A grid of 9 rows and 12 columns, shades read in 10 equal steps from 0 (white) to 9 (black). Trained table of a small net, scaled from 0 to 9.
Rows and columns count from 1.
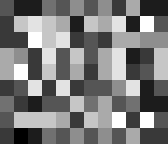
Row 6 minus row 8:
1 4 -1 5 -2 0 4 3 4 -6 8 0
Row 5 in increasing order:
0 1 2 2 3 3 3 6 6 7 7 7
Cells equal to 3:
14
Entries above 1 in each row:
12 9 10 10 10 9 12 10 12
